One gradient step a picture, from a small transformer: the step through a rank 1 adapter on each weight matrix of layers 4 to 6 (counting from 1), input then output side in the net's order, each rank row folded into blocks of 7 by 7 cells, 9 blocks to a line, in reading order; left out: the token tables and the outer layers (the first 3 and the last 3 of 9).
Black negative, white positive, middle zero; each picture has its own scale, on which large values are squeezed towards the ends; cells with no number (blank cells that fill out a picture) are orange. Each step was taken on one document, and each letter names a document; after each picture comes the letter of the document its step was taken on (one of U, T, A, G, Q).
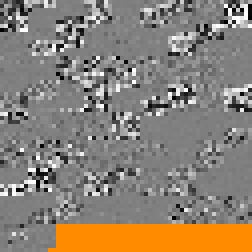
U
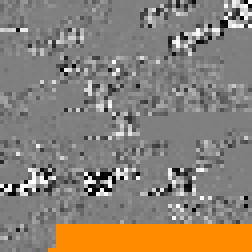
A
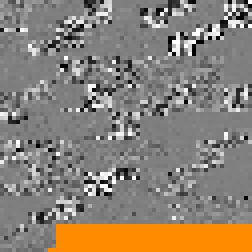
A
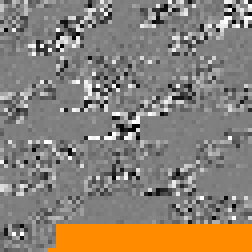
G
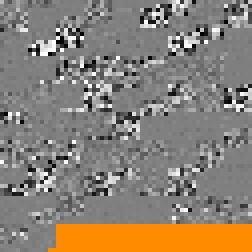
U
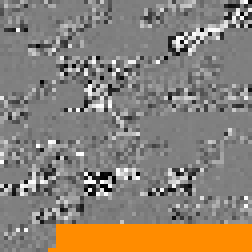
A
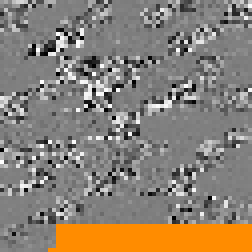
U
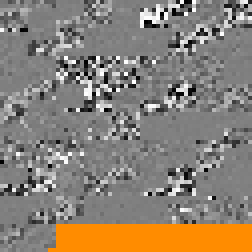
U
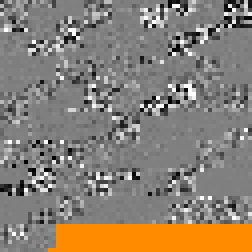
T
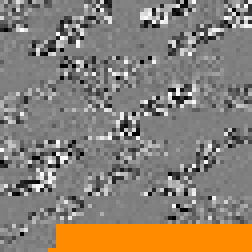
U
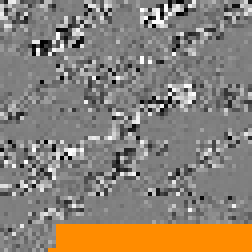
G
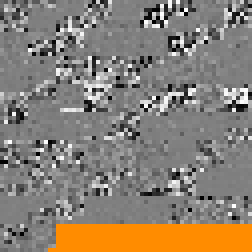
T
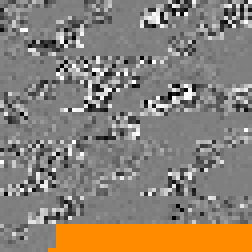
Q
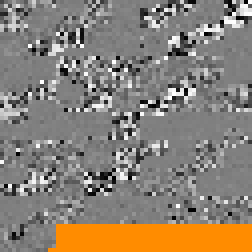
A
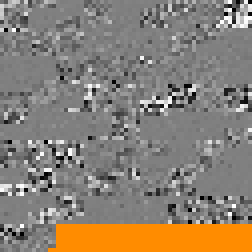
G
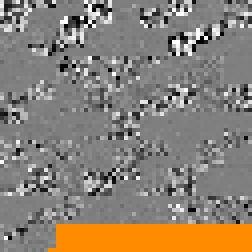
A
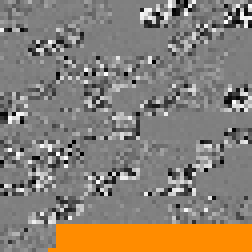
U
